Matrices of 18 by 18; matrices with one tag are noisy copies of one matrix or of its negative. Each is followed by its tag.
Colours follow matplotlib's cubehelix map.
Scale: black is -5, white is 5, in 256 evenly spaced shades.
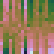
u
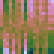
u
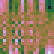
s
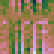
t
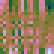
s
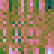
s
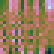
s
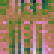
t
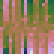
u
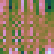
s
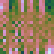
s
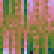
u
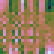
s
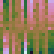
u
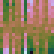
u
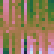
u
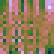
s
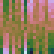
u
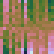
u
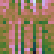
t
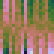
u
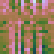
t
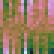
u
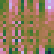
s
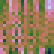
s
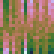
u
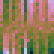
u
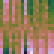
u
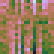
t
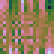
s
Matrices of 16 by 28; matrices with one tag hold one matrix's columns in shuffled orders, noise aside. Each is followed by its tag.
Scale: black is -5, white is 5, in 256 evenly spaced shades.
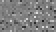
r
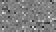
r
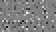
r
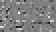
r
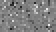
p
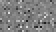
r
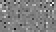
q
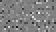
r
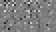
q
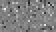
p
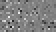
r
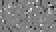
p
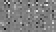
q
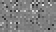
q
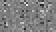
q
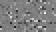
r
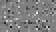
r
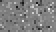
p
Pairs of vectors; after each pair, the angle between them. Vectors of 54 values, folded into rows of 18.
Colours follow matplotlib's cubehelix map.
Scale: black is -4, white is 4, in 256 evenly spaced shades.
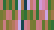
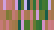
nearly opposite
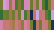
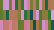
nearly parallel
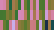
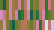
nearly opposite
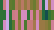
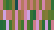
orthogonal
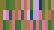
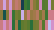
partly opposed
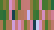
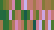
partly aligned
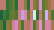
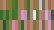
nearly parallel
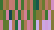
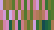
nearly opposite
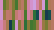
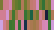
partly aligned
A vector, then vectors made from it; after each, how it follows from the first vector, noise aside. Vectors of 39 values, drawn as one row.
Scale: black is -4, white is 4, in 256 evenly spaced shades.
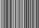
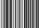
scaled up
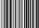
scaled up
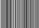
partly zeroed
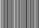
partly zeroed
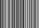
negated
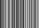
negated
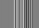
partly zeroed
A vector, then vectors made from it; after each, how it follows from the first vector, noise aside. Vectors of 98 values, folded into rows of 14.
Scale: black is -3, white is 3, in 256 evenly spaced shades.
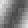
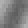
shrunk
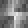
wrapped around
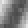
copied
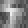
wrapped around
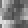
wrapped around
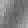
shrunk
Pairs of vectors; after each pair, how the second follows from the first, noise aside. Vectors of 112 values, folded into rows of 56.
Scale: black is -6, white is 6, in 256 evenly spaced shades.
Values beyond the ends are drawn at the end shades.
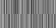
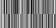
scaled up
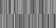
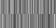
sign-scrambled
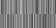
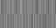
shrunk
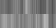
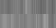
shrunk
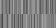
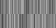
sign-scrambled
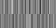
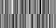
scaled up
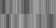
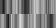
scaled up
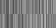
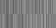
shrunk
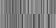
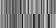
scaled up
